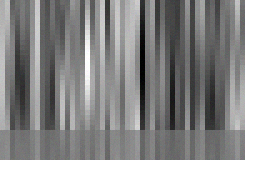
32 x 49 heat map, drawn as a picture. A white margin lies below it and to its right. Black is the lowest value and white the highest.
Roughest part: top middle. Grain: streaks running down. Seam: horizontal, 80% of the way down, the bottom part calmer.
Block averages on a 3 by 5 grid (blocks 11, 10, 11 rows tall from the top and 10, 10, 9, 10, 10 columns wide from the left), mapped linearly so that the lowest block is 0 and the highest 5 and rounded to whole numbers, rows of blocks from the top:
33502 | 25401 | 23412
